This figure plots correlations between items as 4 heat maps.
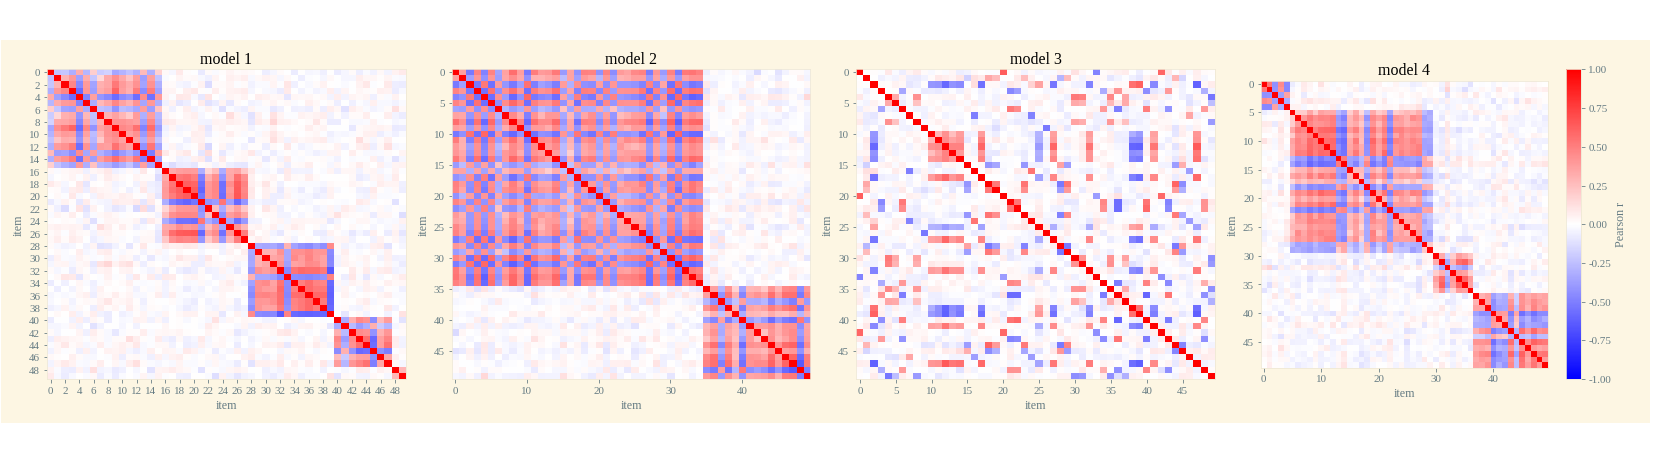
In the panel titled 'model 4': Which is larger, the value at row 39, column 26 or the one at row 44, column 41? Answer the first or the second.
the second
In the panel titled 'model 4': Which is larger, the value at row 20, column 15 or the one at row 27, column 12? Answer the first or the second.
the second
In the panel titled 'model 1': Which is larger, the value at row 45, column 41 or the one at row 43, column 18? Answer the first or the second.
the first
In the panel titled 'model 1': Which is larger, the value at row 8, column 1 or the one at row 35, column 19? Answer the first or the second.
the first
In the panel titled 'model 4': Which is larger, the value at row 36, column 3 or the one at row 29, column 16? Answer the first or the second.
the first
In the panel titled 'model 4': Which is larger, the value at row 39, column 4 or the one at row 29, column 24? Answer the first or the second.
the first
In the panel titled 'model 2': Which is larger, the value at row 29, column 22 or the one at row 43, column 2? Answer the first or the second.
the first
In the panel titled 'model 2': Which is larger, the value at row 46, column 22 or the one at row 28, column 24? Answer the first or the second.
the second
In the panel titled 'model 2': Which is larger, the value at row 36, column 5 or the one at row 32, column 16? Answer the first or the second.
the second
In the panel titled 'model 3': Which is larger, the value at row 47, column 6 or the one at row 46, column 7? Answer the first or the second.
the second
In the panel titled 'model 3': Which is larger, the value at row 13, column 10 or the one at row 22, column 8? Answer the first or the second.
the first
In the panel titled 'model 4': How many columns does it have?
50
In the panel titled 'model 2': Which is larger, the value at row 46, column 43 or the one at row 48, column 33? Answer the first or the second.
the first
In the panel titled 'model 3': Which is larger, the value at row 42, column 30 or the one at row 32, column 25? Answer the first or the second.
the first
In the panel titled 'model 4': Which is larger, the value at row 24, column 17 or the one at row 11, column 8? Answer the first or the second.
the second
